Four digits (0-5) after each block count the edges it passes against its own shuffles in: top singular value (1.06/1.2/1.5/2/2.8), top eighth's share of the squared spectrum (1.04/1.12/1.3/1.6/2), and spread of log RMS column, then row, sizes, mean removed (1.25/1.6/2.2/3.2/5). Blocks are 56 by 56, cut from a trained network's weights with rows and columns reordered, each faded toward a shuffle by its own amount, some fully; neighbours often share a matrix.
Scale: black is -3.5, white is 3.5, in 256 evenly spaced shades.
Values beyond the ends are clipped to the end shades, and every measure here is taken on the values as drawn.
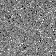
0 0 0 0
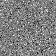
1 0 0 0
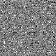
2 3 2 1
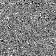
2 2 0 1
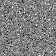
0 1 0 0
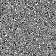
0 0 0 0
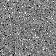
0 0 0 0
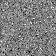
0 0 0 0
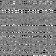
4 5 0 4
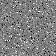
0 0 0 0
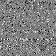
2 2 0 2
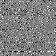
3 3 0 2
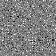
2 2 0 2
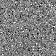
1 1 0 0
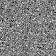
1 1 0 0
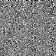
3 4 2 2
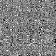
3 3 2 2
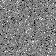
1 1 0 0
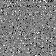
2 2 0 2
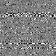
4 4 0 3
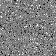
0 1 0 0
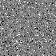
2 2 0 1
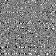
3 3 0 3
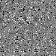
3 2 1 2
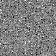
1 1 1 0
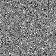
1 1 0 0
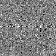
3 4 1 2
